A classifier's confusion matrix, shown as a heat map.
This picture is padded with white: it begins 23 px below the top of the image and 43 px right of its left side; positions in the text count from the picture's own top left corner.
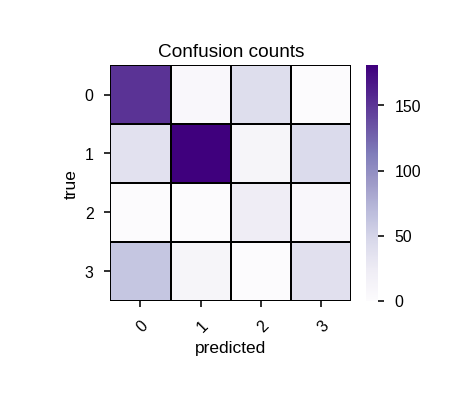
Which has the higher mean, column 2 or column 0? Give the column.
0
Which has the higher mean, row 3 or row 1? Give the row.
1
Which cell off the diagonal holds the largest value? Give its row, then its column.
3, 0
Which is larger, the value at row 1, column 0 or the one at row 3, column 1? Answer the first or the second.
the first
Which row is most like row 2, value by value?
3
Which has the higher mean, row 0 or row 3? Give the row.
0
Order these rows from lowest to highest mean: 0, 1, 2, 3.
2, 3, 0, 1
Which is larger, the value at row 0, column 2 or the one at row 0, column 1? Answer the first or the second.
the first
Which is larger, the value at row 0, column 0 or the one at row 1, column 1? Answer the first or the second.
the second
